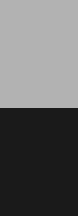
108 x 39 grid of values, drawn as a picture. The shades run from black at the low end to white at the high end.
It is made of 2 by 1 panels. Panel 1,1: high, flat. Panel 2,1: very low, flat.
